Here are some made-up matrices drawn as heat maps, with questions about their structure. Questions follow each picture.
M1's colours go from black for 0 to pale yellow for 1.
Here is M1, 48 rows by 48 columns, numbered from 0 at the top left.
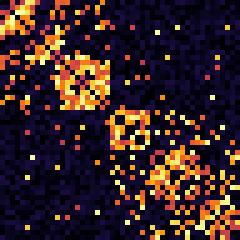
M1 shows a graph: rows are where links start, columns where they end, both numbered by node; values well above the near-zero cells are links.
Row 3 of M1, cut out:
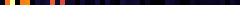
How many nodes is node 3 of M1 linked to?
6
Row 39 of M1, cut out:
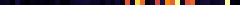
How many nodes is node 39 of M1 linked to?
10
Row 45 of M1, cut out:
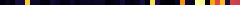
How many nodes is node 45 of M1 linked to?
10
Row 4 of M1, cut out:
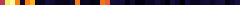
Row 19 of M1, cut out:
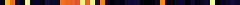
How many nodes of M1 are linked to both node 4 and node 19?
5
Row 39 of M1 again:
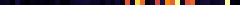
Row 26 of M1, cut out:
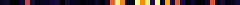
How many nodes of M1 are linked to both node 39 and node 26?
5
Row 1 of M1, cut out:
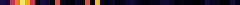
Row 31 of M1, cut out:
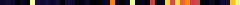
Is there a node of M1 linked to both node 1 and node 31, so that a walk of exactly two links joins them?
yes
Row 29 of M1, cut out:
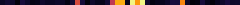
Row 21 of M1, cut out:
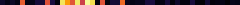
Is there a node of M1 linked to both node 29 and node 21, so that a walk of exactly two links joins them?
yes
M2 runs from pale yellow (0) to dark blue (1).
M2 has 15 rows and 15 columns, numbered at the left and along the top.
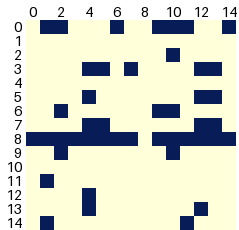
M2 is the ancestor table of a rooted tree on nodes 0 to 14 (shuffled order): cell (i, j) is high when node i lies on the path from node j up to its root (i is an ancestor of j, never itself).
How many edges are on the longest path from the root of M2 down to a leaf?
6
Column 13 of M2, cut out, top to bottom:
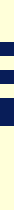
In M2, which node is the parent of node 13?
5
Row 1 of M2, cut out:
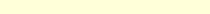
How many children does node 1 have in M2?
0
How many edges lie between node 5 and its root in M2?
3
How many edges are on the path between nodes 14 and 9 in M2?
3
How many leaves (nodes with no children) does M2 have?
3
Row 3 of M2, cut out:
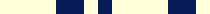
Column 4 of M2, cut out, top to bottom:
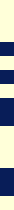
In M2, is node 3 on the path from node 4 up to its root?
yes
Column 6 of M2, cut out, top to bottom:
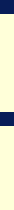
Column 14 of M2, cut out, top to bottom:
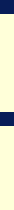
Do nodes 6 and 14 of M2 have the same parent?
yes
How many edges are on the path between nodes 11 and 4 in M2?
9
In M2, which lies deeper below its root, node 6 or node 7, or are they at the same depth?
the same depth
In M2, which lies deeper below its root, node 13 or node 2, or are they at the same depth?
the same depth
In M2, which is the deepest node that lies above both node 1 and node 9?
0
